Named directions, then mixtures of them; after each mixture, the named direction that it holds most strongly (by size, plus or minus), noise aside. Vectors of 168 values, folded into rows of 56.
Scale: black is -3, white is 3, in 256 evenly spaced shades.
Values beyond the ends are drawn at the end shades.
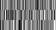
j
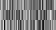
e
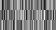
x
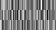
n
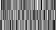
n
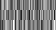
j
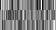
n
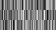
x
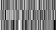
j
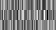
n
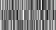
n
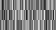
x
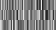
n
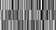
n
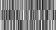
e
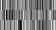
e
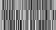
e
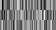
x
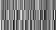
j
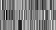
x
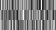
n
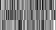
j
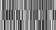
e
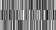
x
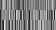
e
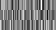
n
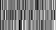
j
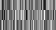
x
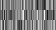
x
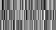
x
